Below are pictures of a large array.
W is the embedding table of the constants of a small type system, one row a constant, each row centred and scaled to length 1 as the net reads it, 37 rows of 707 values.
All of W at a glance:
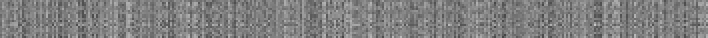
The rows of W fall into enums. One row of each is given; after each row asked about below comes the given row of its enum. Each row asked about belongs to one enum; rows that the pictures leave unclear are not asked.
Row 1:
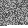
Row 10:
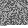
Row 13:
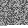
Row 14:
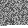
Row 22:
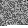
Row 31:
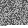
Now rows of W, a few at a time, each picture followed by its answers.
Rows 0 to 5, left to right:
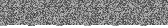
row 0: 13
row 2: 31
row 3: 13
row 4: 10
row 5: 31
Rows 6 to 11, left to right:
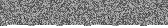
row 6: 22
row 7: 31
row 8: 14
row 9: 22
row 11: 1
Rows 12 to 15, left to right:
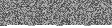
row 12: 1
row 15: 10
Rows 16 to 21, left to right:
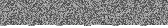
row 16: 10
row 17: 14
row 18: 10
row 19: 22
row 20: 31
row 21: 31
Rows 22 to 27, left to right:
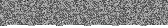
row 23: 13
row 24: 22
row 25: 22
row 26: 13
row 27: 31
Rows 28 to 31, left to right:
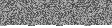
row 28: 10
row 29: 1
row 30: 1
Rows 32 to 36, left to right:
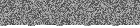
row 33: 22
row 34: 14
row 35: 10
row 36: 31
